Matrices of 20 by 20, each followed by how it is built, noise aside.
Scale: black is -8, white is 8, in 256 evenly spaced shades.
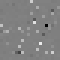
sparse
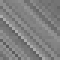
Toeplitz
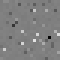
sparse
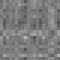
low rank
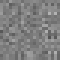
low rank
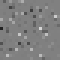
sparse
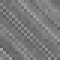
Toeplitz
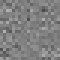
low rank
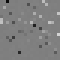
sparse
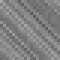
Toeplitz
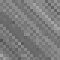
Toeplitz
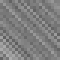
Toeplitz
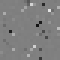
sparse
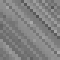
Toeplitz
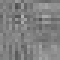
low rank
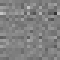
low rank
